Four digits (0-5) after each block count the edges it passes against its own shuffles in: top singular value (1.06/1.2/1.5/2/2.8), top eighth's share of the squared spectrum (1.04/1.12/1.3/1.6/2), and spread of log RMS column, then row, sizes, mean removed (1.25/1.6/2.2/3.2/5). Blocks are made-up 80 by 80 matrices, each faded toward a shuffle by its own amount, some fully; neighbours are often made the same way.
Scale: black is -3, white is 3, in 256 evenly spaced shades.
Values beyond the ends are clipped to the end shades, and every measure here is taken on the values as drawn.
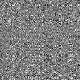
4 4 2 2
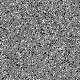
1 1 0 0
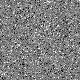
1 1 0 0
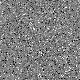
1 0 0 0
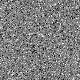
0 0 0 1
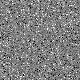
2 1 0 0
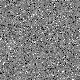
2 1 0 0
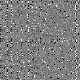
4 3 2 1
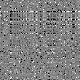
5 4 2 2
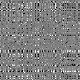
5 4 3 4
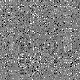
4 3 2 2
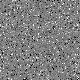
2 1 0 0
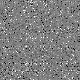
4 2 1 1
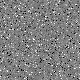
0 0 0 0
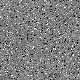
0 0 0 0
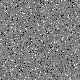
0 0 0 0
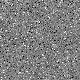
0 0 0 0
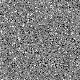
0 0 0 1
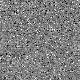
0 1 0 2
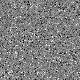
0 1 0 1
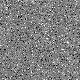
0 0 0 0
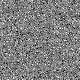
0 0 0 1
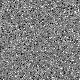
0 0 0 1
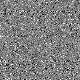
1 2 0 3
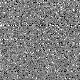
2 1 0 2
